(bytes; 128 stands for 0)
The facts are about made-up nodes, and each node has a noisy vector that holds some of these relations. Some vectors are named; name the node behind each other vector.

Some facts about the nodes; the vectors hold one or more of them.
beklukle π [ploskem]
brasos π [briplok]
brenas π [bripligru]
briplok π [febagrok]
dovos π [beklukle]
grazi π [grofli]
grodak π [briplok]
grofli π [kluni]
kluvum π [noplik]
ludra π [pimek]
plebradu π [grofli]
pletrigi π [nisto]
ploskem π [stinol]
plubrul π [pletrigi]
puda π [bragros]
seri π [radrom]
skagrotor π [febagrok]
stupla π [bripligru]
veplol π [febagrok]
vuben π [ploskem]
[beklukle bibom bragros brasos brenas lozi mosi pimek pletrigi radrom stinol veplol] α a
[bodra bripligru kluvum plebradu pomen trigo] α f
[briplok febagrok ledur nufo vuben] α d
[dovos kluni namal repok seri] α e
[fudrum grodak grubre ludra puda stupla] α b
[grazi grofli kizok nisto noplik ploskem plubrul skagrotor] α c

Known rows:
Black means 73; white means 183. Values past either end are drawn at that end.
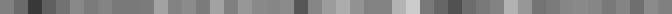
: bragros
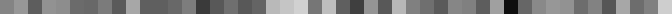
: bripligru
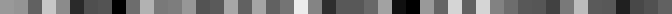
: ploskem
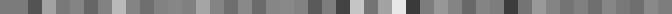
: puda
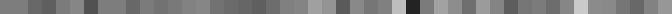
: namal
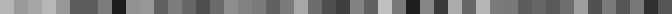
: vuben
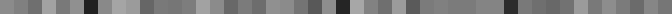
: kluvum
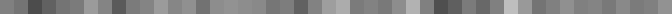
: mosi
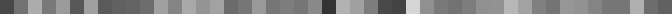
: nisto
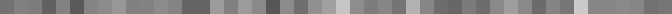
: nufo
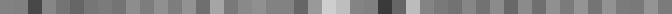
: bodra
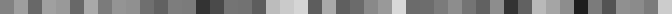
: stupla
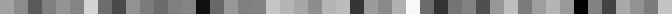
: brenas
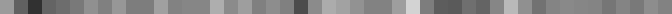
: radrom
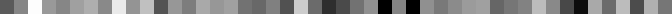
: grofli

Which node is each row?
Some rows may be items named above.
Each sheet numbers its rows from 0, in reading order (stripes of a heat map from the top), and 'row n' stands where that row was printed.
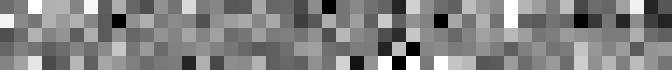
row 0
pletrigi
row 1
beklukle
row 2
nisto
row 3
kluni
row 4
briplok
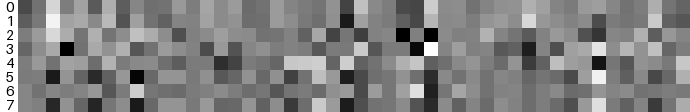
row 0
nisto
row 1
plubrul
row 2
plebradu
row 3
febagrok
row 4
stupla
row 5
stinol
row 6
seri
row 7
stinol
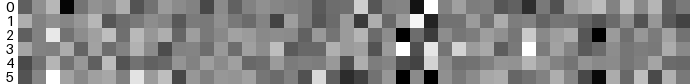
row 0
febagrok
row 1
dovos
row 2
grazi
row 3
brasos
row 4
nisto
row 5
grofli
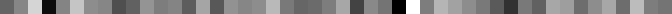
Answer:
skagrotor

